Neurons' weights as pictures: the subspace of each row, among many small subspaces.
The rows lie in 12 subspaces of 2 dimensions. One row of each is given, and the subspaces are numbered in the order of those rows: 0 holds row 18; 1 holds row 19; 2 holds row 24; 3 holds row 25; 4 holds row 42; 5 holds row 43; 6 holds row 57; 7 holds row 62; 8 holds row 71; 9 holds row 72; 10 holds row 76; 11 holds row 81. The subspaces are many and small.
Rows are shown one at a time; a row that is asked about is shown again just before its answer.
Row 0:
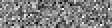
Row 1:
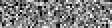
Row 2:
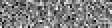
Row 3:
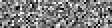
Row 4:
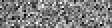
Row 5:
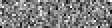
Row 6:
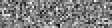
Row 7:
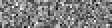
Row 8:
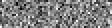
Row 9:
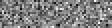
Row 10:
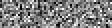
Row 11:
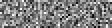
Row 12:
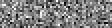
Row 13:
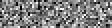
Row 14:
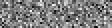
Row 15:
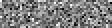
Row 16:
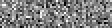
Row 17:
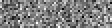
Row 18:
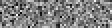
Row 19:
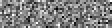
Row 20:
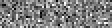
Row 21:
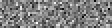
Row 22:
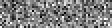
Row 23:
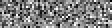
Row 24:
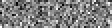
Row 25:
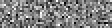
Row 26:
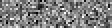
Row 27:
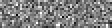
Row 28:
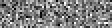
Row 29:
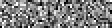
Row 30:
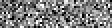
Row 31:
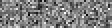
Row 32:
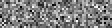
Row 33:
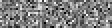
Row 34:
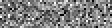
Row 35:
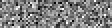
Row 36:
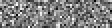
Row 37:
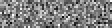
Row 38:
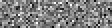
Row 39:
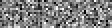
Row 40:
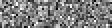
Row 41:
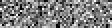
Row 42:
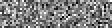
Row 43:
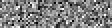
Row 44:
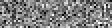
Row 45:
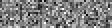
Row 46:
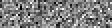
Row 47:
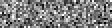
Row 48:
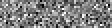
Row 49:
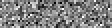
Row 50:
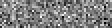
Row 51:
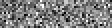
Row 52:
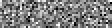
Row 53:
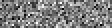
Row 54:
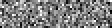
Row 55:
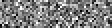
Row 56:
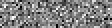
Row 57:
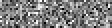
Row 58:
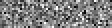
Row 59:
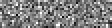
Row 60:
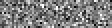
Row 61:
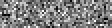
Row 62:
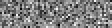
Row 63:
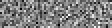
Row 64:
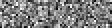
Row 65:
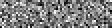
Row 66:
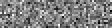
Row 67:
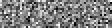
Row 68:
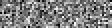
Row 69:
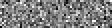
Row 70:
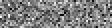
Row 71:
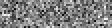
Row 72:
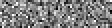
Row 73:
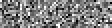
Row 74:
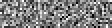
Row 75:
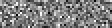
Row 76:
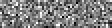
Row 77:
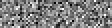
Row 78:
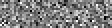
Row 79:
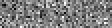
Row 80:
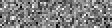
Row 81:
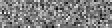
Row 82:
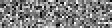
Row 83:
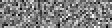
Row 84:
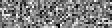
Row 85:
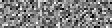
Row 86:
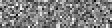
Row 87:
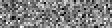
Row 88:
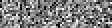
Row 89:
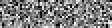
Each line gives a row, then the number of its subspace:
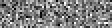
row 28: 3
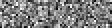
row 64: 9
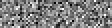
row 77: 5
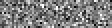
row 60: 6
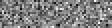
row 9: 11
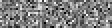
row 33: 6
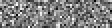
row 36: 0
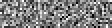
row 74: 4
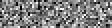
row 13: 11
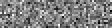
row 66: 1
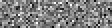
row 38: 5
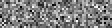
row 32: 0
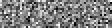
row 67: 1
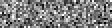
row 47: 7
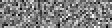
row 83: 4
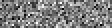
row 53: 5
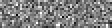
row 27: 10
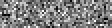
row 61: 8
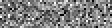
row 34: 1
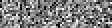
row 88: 8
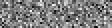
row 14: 9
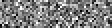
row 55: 2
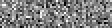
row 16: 3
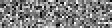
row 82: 3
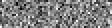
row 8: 2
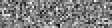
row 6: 8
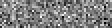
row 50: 10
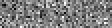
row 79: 3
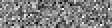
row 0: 5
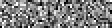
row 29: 9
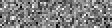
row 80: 10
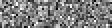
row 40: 9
